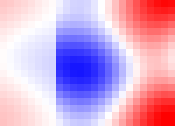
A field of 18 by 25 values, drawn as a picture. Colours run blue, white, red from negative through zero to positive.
Stripes: none. Ninth with the lowest average: centre. Calmest part: middle left. Seam: vertical, 30% of the way across, the left part calmer.
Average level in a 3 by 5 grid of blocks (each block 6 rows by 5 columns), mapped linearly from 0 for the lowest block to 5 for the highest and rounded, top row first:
3 2 2 3 5 | 2 1 0 2 3 | 3 2 1 3 5
